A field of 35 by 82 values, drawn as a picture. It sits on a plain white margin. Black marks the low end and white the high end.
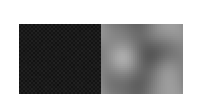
It is made of 1 by 2 panels. Panel 1,1: very low, checkered, faint in contrast. Panel 1,2: middling, smooth.
